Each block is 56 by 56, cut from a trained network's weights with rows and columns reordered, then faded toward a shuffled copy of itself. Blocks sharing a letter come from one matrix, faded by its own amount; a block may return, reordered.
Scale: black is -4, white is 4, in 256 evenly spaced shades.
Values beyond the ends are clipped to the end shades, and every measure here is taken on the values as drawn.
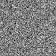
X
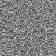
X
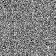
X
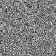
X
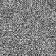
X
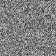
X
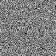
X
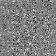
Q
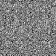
X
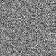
X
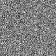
X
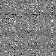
Q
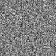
X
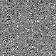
Q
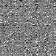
Q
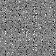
Q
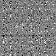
Q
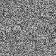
X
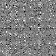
Q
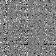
Q
